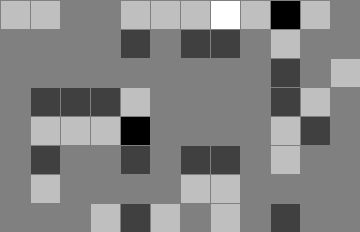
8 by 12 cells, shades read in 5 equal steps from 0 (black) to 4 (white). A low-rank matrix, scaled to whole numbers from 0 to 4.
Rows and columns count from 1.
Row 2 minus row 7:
0 -1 0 0 -1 0 -2 -2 0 1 0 0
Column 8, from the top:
4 1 2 2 2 1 3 3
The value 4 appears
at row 1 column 8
